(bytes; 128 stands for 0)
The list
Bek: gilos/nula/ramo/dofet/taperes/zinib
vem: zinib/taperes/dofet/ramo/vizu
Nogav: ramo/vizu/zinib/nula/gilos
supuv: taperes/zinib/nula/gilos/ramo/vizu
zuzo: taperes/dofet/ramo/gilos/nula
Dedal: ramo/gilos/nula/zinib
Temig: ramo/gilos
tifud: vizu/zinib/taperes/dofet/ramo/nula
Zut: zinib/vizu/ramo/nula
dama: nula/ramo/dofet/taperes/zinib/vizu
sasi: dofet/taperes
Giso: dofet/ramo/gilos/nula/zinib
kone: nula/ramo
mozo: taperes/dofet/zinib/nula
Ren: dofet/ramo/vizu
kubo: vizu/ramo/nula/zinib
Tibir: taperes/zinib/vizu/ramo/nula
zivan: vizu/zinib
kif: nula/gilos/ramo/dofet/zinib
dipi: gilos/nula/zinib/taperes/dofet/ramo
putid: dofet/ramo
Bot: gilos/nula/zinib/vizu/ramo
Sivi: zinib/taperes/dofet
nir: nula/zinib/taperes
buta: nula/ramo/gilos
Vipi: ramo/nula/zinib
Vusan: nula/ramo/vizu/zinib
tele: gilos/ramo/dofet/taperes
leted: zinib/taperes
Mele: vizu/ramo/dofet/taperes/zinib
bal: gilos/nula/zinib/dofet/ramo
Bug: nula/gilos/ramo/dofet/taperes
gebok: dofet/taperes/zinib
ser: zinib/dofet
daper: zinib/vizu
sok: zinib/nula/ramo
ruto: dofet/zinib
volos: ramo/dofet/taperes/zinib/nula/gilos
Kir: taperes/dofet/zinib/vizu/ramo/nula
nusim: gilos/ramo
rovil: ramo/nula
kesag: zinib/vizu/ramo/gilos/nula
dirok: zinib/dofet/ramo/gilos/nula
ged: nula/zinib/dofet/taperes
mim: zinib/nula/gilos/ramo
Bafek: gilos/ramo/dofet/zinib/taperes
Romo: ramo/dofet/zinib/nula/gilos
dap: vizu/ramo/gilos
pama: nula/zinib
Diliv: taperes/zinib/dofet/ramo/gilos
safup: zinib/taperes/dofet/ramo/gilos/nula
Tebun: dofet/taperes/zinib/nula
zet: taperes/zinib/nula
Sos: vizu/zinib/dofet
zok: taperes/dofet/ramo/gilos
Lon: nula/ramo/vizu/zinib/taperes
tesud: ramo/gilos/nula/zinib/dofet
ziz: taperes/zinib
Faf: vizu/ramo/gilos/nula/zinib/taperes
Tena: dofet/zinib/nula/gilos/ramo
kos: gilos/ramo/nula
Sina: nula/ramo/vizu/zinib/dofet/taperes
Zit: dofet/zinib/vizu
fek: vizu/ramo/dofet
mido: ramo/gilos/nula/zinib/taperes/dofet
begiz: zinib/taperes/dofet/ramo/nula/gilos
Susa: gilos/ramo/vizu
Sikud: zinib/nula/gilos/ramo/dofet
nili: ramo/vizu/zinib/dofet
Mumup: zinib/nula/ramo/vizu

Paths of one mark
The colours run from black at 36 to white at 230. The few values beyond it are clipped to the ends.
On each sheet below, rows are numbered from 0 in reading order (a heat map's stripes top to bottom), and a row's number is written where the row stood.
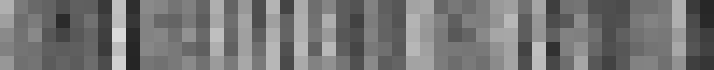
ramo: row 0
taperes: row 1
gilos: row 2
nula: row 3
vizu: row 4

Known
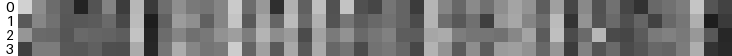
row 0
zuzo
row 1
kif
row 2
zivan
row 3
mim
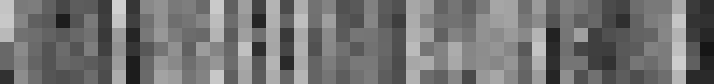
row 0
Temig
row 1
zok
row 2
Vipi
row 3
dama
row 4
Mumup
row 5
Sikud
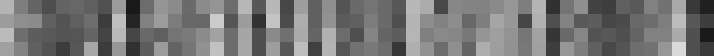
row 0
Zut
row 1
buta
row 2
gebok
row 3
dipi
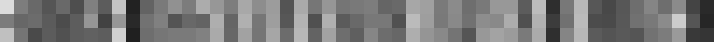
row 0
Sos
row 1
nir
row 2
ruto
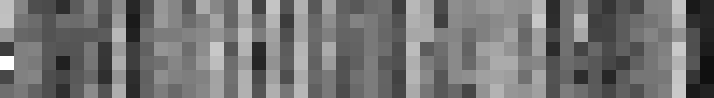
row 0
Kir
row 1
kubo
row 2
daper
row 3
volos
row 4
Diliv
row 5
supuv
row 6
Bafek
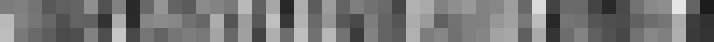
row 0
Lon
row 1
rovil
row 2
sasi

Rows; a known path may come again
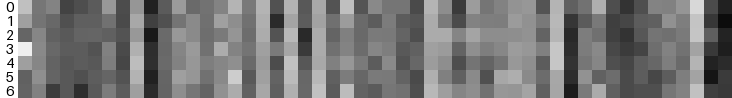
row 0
Faf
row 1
Mele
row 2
Mumup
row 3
nili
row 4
fek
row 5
Tena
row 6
mozo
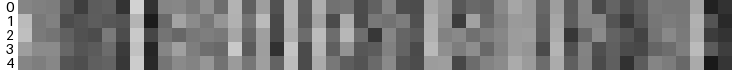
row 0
nusim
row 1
kesag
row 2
sasi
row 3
buta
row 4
Susa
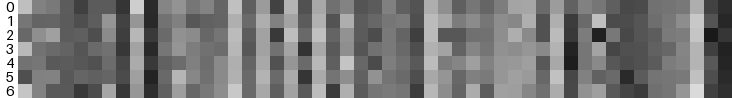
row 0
Temig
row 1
nir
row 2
Bug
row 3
Vipi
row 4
Tebun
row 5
Nogav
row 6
mido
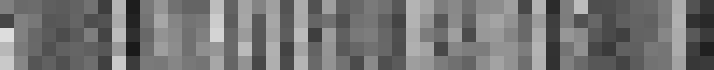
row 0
pama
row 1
mim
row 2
Giso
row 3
Zut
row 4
putid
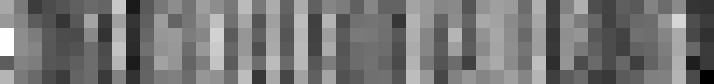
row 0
Zit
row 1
dipi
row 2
tesud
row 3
dirok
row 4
kif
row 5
Tibir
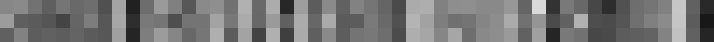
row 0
Vusan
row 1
leted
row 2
sok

